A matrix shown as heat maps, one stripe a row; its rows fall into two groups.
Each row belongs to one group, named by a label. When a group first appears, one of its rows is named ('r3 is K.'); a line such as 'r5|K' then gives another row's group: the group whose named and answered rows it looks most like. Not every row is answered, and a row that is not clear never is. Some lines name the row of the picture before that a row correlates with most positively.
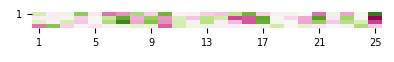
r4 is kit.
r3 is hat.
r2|hat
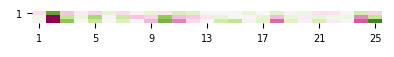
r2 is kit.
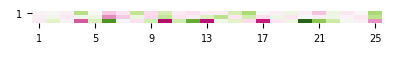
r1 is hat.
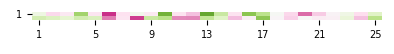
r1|hat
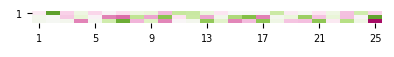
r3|hat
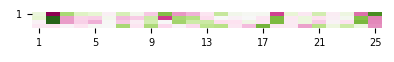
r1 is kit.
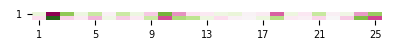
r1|kit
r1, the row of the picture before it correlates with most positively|1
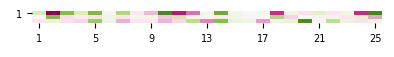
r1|kit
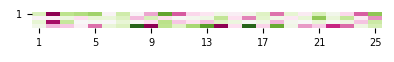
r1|kit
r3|kit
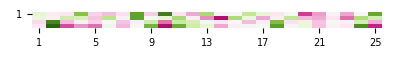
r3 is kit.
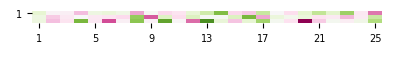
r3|hat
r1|hat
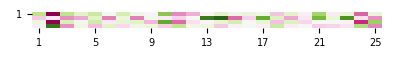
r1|kit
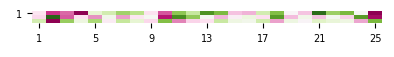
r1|hat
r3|kit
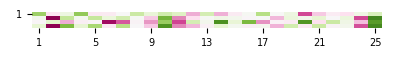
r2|kit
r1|hat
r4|kit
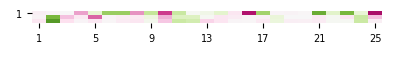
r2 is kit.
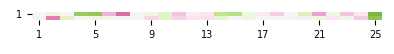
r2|kit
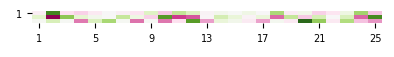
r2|kit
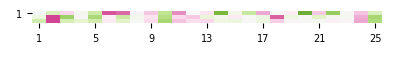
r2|kit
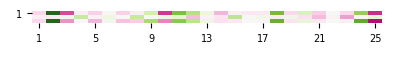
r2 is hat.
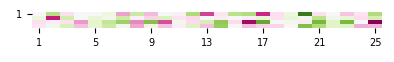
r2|kit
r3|hat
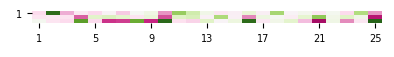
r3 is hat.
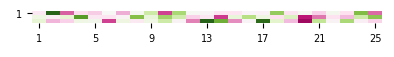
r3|hat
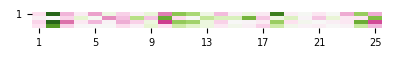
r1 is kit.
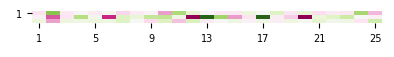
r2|hat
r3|kit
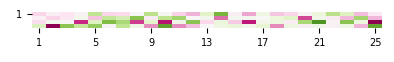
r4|kit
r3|hat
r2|hat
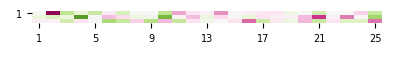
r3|hat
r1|kit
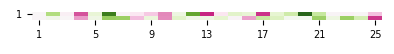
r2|hat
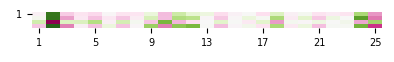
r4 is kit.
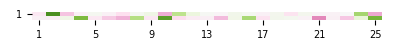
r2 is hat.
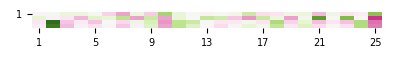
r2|hat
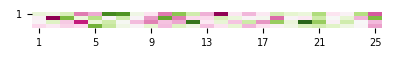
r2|kit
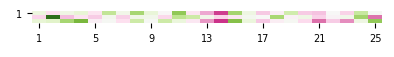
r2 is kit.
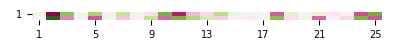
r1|kit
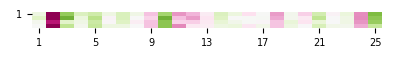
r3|kit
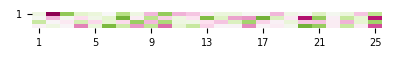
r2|hat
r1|kit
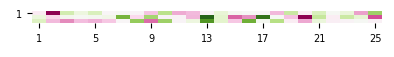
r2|hat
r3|hat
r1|kit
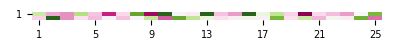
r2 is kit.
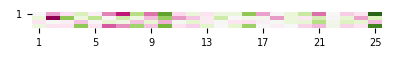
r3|hat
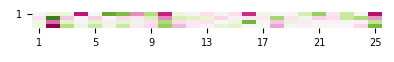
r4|kit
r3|kit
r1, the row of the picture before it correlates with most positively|3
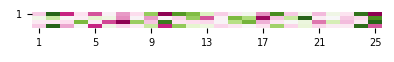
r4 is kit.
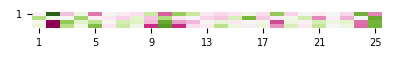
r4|kit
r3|kit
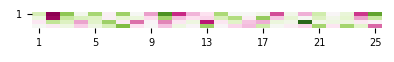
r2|kit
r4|hat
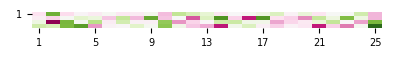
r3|kit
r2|hat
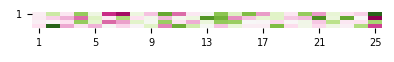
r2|hat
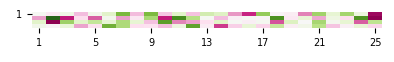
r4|hat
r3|kit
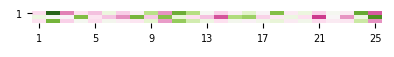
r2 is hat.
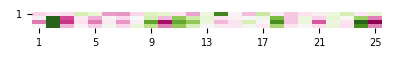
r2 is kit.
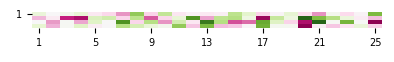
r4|hat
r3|hat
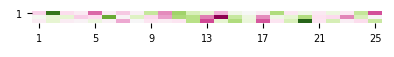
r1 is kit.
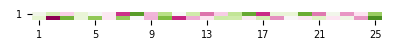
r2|kit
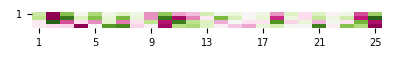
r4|hat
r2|kit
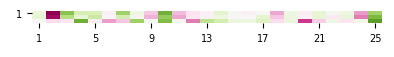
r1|kit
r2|kit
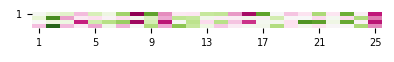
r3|hat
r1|hat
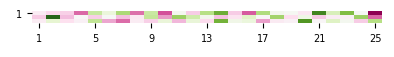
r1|hat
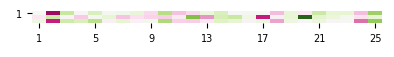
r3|kit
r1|kit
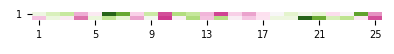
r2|hat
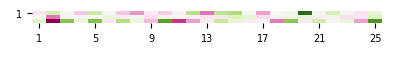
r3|kit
